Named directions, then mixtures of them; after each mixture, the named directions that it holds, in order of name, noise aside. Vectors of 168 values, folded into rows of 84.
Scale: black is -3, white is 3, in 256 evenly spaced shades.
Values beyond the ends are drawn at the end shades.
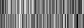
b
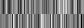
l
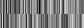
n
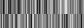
l, n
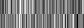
b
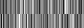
b, n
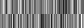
l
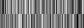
b, l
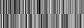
n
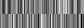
l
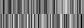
l, n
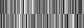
b, n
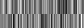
l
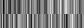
l, n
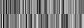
n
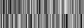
l, n
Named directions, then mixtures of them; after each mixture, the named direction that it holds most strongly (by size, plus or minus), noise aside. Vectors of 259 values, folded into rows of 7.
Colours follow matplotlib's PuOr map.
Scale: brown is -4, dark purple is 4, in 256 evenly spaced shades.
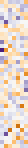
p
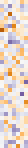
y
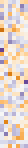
y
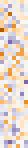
y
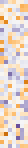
p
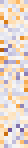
p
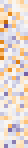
p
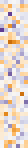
y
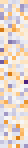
y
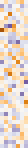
y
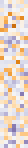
y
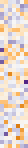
p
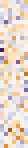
p
